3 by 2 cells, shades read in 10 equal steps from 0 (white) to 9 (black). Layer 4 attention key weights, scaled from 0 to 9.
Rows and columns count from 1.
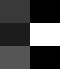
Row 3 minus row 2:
-2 9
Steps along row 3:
up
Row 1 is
7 9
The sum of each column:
21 18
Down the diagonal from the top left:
7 0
